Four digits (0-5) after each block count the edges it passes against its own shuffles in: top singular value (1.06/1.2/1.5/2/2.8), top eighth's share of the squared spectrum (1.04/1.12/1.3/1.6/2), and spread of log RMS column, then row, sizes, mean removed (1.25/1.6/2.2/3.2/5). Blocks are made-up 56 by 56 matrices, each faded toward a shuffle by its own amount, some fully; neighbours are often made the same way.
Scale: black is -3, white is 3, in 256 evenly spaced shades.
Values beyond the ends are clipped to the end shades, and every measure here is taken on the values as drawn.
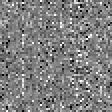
2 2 3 0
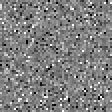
0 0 0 0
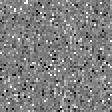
0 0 0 0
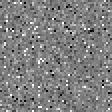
0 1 0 0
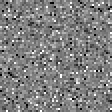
0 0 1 0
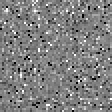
1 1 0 0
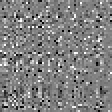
4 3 2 2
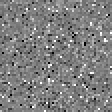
0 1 0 0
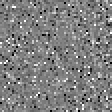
0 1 0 0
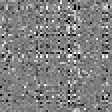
4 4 3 2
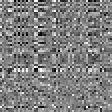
5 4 3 3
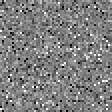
2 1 0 0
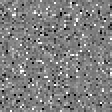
2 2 0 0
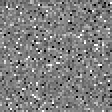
2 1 0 0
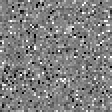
0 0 0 0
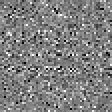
3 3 1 2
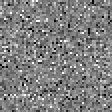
2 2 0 1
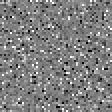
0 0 0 0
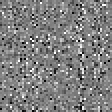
3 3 2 1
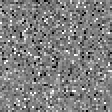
1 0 0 0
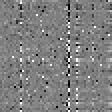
4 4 2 0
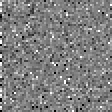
3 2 1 0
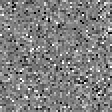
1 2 0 0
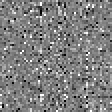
3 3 2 0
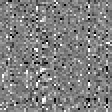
3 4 3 1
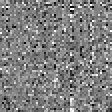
3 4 2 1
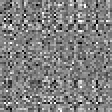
4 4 3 3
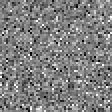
3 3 1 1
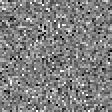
1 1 0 0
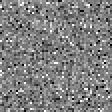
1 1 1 0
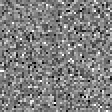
3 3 1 1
